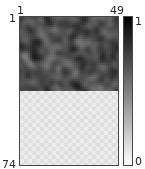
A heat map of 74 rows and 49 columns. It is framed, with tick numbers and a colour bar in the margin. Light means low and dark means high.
The table splits into 2 rows of 1 panel. Panel 1,1: high, blotchy. Panel 2,1: very low, checkered, faint in contrast.
